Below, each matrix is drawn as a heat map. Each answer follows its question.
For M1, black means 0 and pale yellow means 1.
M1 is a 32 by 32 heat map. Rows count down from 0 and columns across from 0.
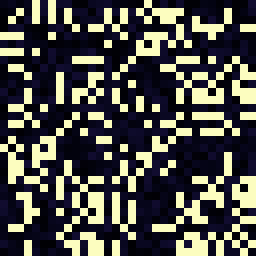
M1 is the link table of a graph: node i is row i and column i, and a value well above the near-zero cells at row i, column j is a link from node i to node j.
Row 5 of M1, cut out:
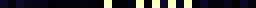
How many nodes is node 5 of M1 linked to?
5
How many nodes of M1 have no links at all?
0
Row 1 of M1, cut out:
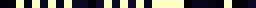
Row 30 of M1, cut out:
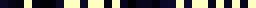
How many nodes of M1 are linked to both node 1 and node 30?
2
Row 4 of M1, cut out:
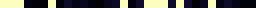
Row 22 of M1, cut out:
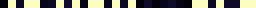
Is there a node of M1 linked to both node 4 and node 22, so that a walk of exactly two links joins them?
yes
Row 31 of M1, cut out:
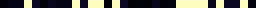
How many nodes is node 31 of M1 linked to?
11
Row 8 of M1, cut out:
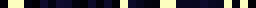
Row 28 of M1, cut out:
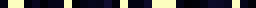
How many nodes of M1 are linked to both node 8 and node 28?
5
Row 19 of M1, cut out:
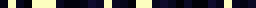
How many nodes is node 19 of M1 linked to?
8
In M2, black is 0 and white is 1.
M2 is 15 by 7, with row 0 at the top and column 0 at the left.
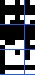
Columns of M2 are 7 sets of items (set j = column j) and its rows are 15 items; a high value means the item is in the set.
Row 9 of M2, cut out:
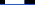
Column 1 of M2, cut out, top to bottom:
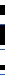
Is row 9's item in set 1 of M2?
yes
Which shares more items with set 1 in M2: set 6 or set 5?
set 6
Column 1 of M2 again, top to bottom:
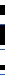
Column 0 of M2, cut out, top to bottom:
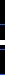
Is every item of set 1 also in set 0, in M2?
no
